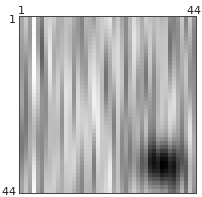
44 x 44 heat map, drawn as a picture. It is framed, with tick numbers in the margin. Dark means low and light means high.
Ninth with the lowest average: bottom right. Histogram: skewed, a long tail of low values. Dips: one, in the bottom right. Grain: streaks running down.
